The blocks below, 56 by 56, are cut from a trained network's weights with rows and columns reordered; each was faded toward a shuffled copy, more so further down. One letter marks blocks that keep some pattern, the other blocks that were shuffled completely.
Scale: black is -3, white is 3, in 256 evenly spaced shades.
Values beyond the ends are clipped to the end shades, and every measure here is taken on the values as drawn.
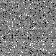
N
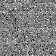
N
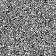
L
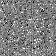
N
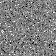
L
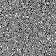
N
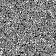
L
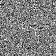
N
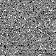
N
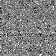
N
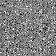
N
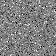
L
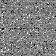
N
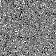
L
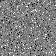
L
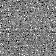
N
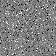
L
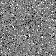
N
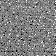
N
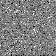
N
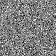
N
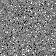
L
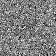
L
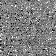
N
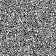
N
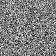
L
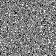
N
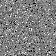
L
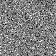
L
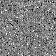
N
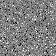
L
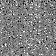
N
